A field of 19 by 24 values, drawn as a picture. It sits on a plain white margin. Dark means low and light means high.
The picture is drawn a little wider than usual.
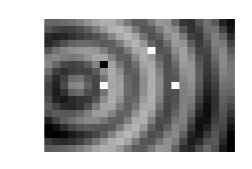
Four lone cells stand out: three far higher and one far lower than their neighbours. No single row or column stands out from its neighbours. The bottom right is the ninth with the lowest average. Concentric rings centre on the middle left.
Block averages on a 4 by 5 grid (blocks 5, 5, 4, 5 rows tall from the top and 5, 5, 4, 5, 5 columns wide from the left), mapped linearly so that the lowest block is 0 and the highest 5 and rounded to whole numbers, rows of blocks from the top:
2 5 5 4 2 / 2 4 5 4 3 / 1 4 5 3 1 / 1 4 5 3 0
